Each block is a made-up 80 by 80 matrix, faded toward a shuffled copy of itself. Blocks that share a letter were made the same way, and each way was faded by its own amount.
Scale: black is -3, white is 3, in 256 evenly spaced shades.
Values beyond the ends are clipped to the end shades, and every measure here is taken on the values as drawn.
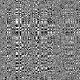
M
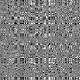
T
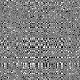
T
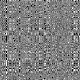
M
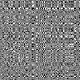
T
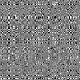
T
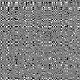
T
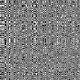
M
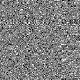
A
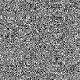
A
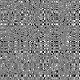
T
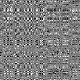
T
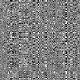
M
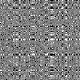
T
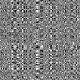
M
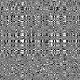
T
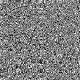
A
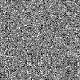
A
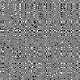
T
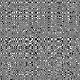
T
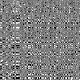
T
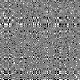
T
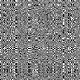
M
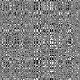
M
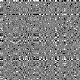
T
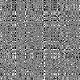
M
